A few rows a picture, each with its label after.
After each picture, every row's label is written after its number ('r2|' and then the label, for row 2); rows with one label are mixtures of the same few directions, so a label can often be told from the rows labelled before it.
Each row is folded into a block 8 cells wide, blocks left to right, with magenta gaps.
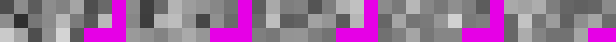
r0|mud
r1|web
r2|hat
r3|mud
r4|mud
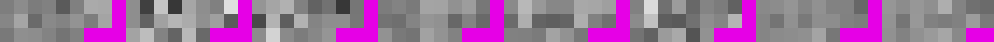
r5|hat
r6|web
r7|mud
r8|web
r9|web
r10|web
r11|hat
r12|hat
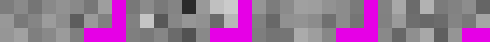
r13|mud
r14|hat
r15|web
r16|web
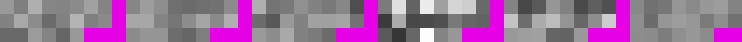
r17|mud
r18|web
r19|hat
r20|web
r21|web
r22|web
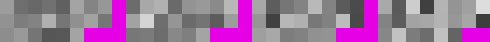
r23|hat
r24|hat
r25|hat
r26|web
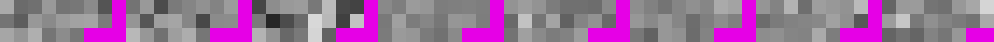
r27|hat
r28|mud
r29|mud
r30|mud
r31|mud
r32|mud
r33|web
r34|hat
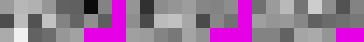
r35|mud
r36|web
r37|hat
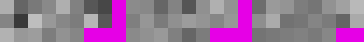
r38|hat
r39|hat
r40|hat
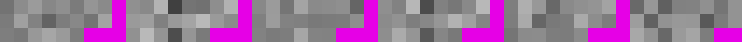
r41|hat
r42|web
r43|web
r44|web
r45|web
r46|mud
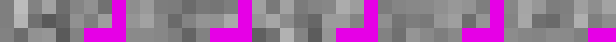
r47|web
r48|web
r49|mud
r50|mud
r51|web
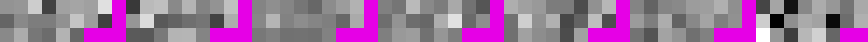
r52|web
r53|hat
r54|hat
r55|mud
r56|mud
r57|mud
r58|mud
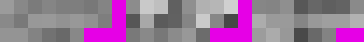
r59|hat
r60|web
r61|web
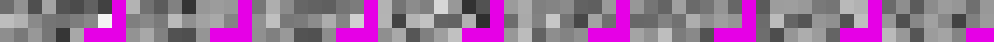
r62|web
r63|hat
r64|web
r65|hat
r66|mud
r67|hat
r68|hat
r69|mud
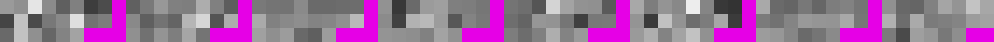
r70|mud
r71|mud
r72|web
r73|web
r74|web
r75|hat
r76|hat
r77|mud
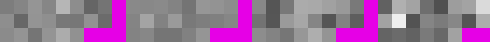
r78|hat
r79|hat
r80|web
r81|hat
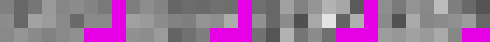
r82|web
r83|web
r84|mud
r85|hat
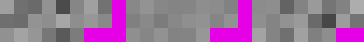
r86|hat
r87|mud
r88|mud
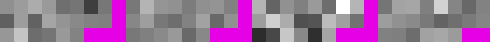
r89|mud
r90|web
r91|mud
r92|hat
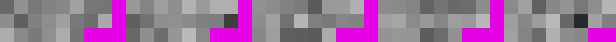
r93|mud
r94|web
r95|hat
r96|web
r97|mud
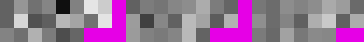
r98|hat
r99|mud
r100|mud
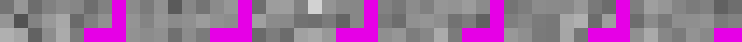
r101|mud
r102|web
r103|hat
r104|web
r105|mud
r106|mud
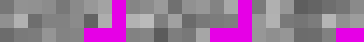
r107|hat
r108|hat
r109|web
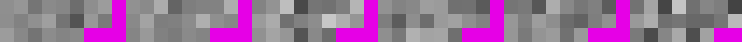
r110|mud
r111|web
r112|web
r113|hat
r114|web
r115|web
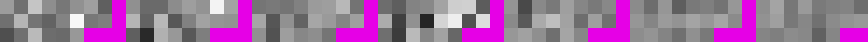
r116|mud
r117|mud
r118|mud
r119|mud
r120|web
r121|web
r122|web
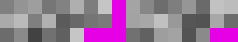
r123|hat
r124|mud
